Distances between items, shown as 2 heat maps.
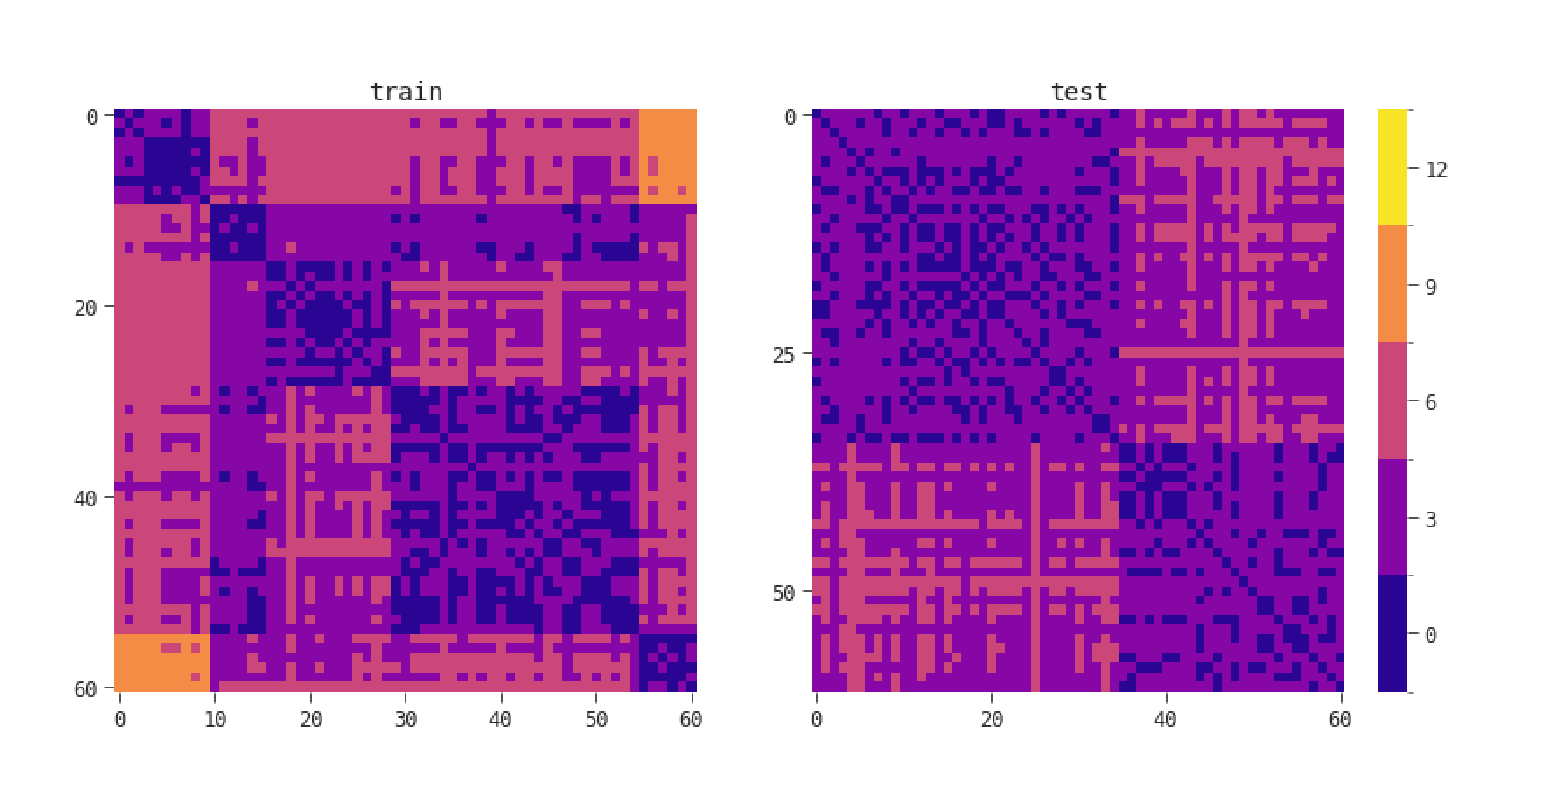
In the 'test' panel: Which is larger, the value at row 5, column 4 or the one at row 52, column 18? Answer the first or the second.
the second
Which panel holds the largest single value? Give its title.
train
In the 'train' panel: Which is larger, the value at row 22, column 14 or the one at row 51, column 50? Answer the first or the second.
the first
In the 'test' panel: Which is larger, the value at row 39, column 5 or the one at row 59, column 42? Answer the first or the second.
the first
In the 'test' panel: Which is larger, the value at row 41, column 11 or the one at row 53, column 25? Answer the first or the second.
the second
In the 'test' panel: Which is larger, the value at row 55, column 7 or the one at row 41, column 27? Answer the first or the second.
the first
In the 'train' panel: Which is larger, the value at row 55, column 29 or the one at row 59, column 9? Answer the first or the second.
the second
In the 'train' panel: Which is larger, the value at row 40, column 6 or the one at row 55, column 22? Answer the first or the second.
the first
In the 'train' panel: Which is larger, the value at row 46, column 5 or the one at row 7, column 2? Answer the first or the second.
the first
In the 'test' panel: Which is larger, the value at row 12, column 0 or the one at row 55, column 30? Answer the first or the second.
the second
